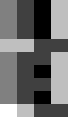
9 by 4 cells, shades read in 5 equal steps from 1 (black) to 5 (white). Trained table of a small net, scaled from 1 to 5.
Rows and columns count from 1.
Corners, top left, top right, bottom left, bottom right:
3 4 5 2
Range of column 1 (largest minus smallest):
2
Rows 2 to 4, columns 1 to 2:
3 2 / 3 2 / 4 4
